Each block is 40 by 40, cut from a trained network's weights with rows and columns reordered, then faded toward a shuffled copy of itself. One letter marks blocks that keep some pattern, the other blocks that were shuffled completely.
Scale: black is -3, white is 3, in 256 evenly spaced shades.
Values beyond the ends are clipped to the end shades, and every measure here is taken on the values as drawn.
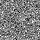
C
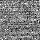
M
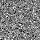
C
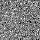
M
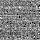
M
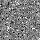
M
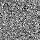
C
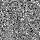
C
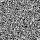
C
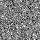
C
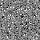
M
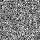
C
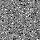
C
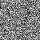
M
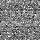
M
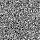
C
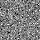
C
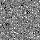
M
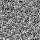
C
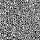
M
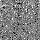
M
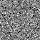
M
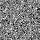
C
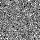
C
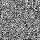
M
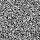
M
